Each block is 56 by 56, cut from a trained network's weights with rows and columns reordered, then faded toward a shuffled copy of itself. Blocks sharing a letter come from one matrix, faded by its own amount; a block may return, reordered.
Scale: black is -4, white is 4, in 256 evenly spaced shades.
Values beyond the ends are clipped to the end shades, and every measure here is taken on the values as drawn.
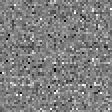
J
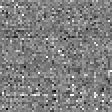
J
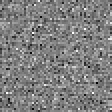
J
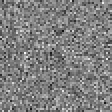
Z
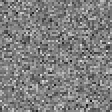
Z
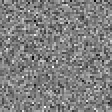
Z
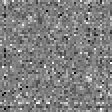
J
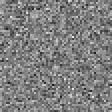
Z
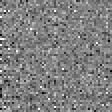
J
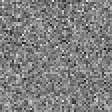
Z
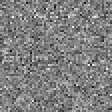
Z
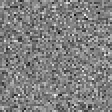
Z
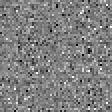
J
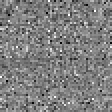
J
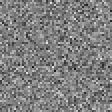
Z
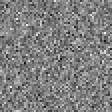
Z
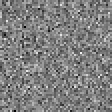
Z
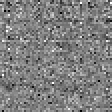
J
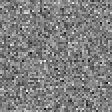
Z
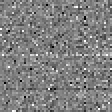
J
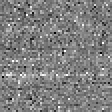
J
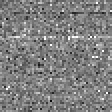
J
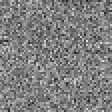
Z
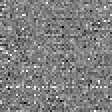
J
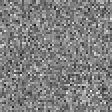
Z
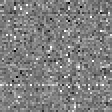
J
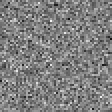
Z
